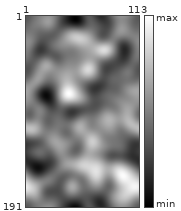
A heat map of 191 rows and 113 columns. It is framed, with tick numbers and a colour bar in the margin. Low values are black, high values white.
Lone odd cells: none. Histogram: bell-shaped. Grain: smooth. Average level on the scale: 50%.
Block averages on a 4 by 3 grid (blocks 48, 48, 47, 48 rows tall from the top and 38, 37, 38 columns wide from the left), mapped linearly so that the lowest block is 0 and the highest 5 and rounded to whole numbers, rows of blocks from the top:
020 | 131 | 132 | 025
